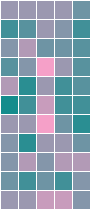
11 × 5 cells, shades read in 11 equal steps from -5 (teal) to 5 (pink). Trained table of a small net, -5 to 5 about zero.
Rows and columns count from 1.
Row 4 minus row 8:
-2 4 4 0 -1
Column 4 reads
1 0 -1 1 -3 -3 -1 1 2 -3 3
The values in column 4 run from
-3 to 3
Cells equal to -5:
1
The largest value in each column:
2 2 5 3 2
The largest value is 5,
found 2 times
